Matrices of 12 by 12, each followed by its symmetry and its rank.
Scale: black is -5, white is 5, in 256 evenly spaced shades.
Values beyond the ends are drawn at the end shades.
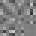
antisymmetric, rank two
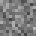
neither, full rank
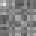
symmetric, rank two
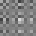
symmetric, rank one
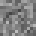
neither, full rank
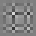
symmetric, rank one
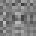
antisymmetric, rank two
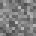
neither, full rank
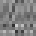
neither, rank two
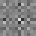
symmetric, rank two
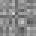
symmetric, rank two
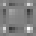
symmetric, rank one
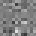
neither, rank two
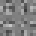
antisymmetric, rank two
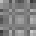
symmetric, rank one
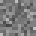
neither, full rank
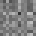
neither, rank two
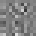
neither, rank two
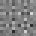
antisymmetric, rank two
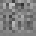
neither, rank two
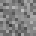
neither, full rank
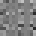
neither, rank two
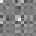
symmetric, rank two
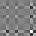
symmetric, rank one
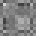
symmetric, rank two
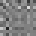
antisymmetric, rank two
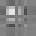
symmetric, rank one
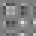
symmetric, rank two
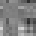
antisymmetric, rank two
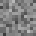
neither, full rank
